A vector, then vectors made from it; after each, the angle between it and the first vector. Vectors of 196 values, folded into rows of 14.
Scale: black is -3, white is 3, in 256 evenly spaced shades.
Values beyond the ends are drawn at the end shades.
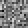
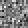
nearly parallel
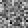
orthogonal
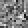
partly aligned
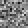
partly aligned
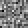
nearly parallel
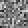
nearly parallel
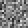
nearly opposite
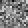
partly opposed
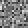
nearly parallel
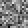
orthogonal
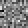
nearly parallel
